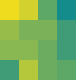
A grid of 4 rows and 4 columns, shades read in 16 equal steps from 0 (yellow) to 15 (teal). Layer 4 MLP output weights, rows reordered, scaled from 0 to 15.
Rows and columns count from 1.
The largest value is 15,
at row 1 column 4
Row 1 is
0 2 10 15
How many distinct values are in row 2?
3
